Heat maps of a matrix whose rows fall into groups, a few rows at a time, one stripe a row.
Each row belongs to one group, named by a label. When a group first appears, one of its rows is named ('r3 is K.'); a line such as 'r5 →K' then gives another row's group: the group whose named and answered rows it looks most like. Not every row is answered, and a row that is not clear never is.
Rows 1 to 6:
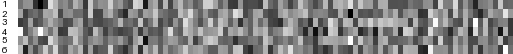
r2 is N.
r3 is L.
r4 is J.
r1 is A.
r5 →A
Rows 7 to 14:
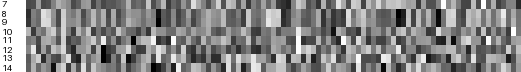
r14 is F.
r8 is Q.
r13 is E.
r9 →Q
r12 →A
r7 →L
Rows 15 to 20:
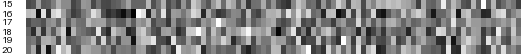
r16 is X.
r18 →N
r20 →X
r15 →L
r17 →Q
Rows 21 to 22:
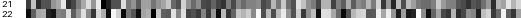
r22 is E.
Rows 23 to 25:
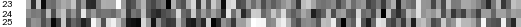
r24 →F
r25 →E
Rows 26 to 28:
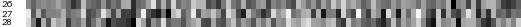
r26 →L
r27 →J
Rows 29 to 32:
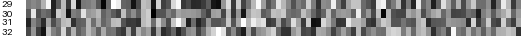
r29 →E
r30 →F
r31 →E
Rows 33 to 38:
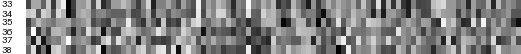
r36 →X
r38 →X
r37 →J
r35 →L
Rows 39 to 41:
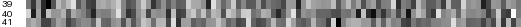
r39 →N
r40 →N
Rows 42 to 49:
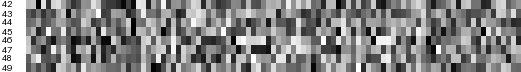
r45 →Q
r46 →E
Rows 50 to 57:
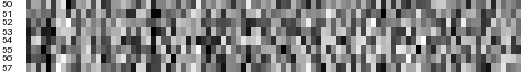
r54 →E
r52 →X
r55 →L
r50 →A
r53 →F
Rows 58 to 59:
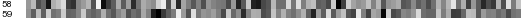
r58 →A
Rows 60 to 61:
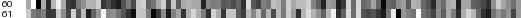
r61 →N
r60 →X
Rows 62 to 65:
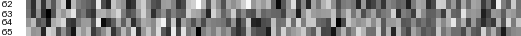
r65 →J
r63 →N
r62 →N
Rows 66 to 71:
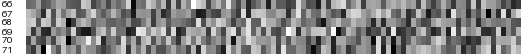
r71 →F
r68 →A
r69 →N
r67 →E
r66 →L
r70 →F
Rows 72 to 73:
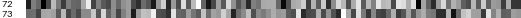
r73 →Q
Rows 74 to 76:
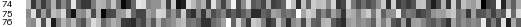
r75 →A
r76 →E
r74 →N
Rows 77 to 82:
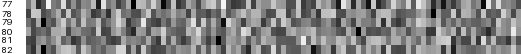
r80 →N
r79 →F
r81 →L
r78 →E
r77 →Q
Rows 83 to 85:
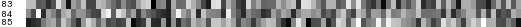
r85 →L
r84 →J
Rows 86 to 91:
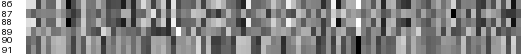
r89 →J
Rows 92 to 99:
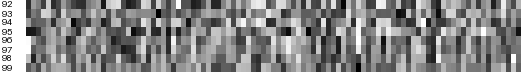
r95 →L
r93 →Q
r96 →J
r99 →X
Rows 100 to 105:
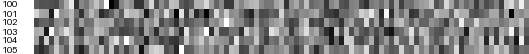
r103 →X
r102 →Q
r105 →Q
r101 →A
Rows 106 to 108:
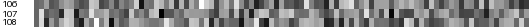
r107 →F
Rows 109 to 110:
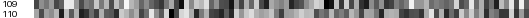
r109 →X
